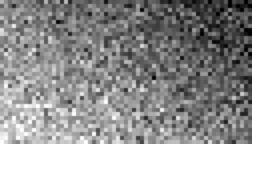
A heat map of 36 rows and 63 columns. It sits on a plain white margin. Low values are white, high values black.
Grain: fine. Ninth with the lowest average: bottom left. Mirror symmetry: none. Histogram: bell-shaped. Slope: up to the top right. Ninth with the highest average: top right.
